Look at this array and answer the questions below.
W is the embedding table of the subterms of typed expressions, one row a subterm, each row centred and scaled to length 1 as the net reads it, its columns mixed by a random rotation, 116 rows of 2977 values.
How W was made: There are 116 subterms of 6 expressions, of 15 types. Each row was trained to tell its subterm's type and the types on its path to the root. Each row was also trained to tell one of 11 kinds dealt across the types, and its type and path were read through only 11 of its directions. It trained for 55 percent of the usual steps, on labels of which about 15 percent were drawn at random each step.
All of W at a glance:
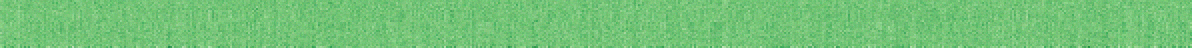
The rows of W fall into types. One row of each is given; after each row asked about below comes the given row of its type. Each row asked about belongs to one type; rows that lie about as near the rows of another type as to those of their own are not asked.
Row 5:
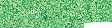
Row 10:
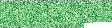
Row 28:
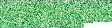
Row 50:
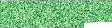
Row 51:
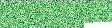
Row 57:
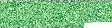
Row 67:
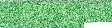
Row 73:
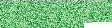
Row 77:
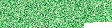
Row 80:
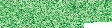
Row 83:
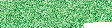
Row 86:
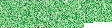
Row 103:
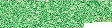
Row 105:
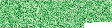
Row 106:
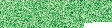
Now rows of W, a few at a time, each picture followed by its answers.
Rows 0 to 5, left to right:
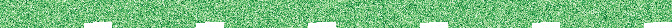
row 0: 28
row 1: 86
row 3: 10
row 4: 77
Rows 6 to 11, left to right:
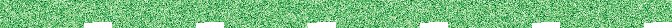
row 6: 105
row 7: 106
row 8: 83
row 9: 105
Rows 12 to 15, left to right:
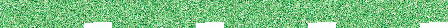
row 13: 51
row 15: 86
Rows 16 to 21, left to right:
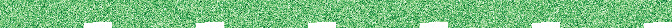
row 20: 83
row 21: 28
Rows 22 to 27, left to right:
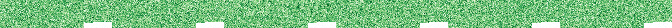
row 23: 86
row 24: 106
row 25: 51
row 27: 50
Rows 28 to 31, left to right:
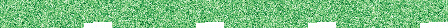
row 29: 51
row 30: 51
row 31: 73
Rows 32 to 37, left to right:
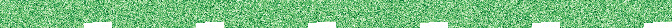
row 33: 83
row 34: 73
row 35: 57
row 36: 50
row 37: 103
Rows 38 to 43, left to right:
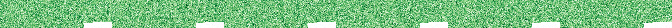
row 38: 103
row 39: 106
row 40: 80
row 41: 77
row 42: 50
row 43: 103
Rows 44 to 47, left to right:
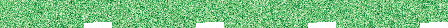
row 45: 50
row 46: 80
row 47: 5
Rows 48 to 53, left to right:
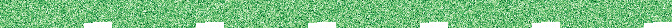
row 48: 28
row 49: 51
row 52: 86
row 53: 5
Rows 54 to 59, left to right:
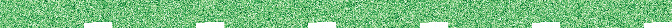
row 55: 10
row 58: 67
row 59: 106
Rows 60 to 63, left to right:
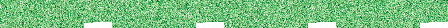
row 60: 103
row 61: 67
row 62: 73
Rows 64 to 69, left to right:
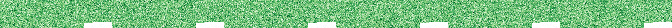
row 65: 67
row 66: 5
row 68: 73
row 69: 50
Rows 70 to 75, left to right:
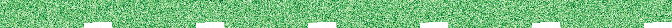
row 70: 77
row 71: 67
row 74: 105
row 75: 10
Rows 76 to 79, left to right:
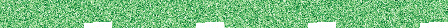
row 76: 10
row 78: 80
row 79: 86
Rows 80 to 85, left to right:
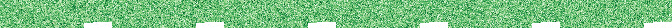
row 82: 105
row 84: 28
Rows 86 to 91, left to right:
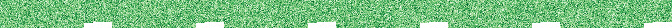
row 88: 103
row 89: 67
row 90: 106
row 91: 50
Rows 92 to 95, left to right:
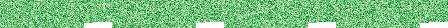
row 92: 5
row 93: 105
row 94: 105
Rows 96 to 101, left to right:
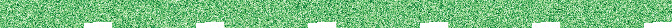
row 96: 57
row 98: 80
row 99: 73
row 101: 51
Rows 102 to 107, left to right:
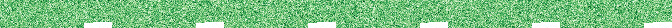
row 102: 67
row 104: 28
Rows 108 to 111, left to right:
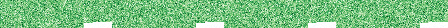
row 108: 103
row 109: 86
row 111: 106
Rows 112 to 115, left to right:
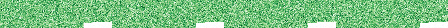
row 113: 50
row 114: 103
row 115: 105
